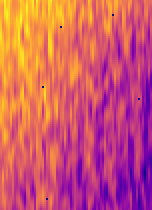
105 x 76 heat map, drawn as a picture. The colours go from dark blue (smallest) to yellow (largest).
Lone odd cells: 5, each lower than its neighbours. Ninth with the lowest average: bottom right. Slope: up to the top left. Ninth with the highest average: top left. Grain: streaks running down.
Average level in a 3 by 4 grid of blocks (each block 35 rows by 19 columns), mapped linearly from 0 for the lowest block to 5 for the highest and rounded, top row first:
5 4 3 2 | 4 3 2 1 | 2 2 1 0
